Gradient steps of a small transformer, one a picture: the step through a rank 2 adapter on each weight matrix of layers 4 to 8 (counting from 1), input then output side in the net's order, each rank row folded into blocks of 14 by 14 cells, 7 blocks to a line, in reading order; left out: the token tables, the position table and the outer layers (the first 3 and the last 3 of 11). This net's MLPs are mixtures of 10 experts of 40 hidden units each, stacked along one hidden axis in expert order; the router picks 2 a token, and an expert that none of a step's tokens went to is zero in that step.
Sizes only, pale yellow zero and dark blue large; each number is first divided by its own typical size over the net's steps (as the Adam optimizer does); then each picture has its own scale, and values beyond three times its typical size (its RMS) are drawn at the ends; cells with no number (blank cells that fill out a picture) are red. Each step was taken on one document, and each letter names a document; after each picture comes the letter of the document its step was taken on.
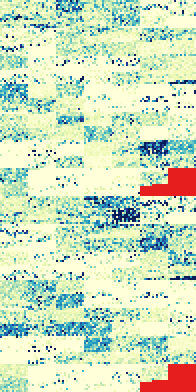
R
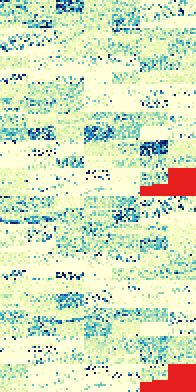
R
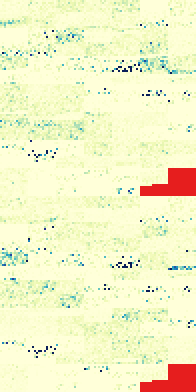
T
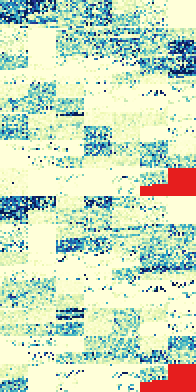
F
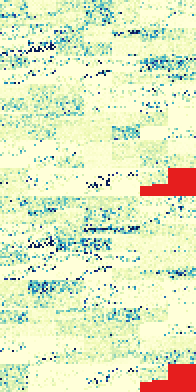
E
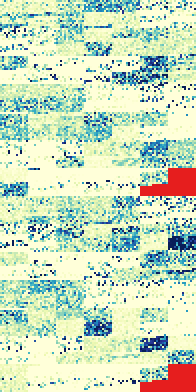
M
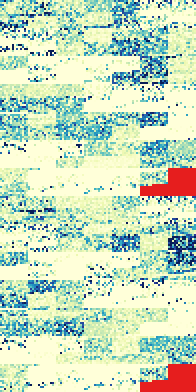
M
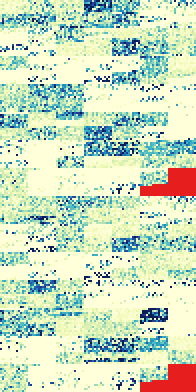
M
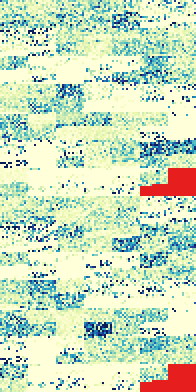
M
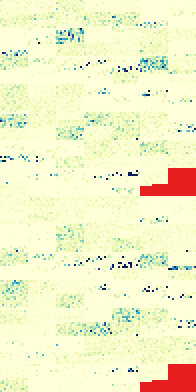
T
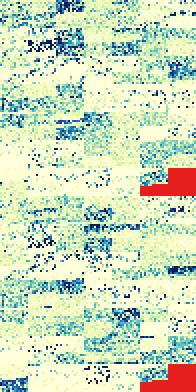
E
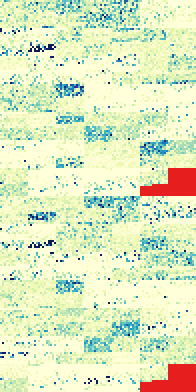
R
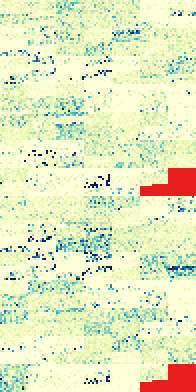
E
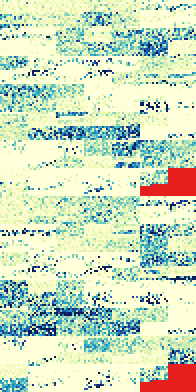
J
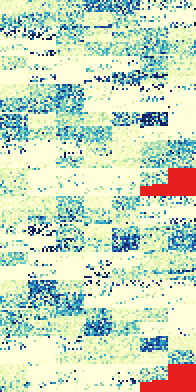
M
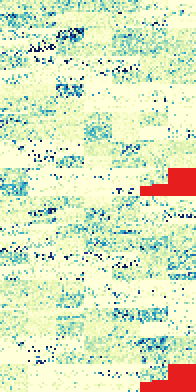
E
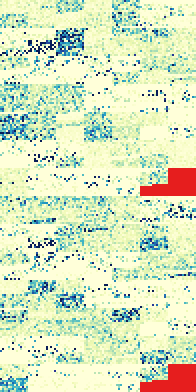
E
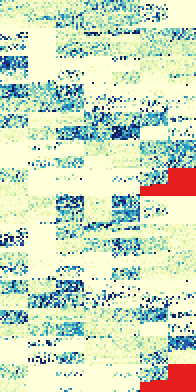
F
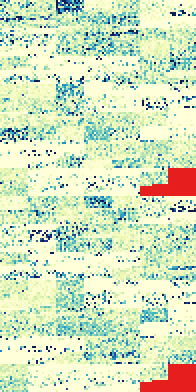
R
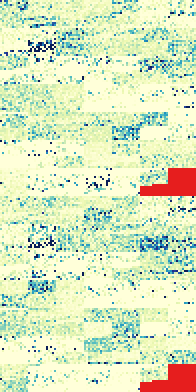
E
